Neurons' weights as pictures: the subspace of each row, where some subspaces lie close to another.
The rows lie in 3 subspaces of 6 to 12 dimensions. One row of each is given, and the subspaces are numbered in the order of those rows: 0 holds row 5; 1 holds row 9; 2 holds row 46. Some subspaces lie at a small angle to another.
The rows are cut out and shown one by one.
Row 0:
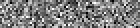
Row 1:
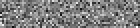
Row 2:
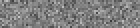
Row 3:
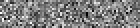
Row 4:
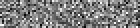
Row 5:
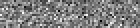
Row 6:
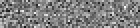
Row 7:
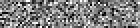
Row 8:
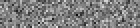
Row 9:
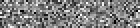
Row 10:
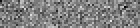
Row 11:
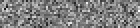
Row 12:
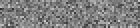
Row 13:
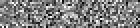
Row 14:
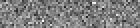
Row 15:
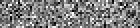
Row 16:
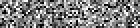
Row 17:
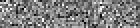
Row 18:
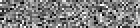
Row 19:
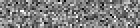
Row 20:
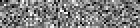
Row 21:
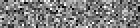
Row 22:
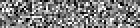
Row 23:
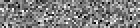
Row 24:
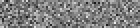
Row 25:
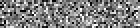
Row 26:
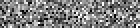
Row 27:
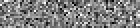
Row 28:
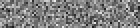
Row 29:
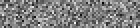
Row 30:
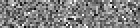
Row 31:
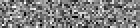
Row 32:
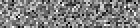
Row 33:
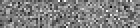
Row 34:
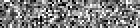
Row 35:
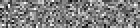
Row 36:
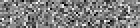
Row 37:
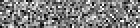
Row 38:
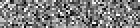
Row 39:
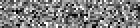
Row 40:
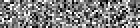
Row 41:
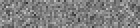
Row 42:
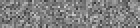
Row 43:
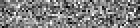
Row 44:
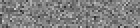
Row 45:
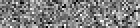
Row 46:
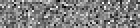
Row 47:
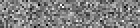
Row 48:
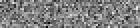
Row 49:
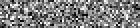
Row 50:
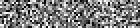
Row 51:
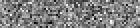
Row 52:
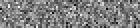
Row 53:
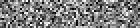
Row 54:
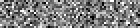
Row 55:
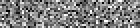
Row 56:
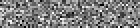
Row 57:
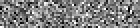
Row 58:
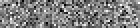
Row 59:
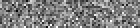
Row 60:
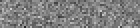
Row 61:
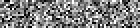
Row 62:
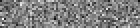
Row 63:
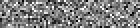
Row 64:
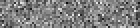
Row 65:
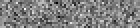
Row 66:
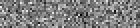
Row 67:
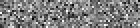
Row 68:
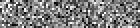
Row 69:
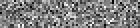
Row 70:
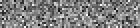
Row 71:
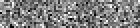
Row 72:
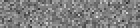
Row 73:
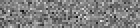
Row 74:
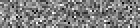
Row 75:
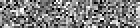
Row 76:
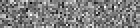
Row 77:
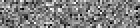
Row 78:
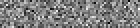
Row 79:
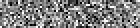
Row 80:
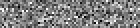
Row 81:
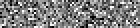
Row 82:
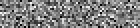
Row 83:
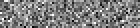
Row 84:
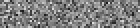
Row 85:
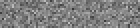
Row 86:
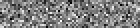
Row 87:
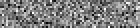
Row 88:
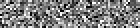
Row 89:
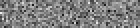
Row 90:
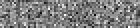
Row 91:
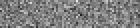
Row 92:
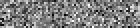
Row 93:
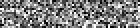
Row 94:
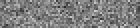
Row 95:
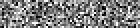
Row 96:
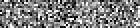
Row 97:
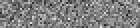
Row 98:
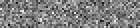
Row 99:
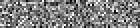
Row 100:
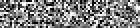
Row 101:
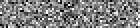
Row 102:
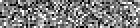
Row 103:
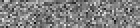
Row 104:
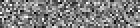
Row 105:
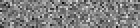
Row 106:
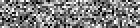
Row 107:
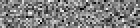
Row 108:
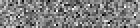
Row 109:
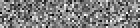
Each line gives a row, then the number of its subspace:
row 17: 0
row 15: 2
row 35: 2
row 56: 0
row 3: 1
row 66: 1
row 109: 1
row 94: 0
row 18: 0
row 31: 2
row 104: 1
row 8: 1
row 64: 0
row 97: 2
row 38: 0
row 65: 0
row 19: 1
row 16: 2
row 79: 2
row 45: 0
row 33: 2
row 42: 1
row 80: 1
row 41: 2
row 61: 1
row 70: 0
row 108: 2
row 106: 0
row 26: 1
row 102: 2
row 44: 0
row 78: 2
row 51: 0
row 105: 2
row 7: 0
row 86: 2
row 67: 1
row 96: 2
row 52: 2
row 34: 2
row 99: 1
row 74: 2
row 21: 2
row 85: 2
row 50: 0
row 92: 2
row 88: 1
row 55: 2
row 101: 2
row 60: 0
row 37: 1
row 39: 1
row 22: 0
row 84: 0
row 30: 2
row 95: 0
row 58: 2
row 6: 0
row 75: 0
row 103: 0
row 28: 1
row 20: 2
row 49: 2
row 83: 1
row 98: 1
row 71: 2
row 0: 1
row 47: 0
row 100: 0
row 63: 2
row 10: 2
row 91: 2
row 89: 0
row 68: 0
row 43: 0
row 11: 0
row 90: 2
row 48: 0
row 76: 2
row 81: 2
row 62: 2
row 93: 1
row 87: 0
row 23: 1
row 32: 2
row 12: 1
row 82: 0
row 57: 0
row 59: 0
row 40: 1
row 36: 2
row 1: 1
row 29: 0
